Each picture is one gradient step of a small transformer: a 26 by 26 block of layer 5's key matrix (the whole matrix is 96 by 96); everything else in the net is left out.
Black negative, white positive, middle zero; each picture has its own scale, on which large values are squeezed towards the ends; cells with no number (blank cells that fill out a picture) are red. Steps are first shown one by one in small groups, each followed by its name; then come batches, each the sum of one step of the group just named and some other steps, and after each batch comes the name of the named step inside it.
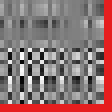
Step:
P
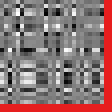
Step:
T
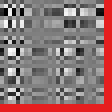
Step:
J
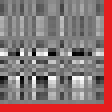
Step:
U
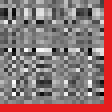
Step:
P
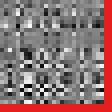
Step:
T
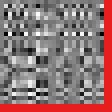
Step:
T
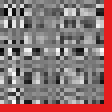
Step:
J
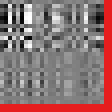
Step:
T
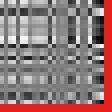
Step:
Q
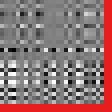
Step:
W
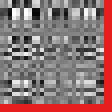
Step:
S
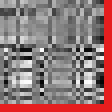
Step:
Q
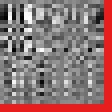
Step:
W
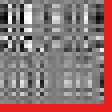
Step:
S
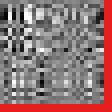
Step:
W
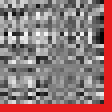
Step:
Q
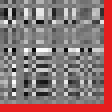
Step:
W
